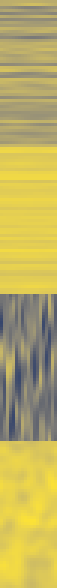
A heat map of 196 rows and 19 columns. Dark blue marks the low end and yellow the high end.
It is made of 4 by 1 panels. Panel 1,1: high, streaked across. Panel 2,1: very high, streaked across, faint in contrast. Panel 3,1: middling, streaked downward, strong in contrast. Panel 4,1: very high, blotchy, faint in contrast.
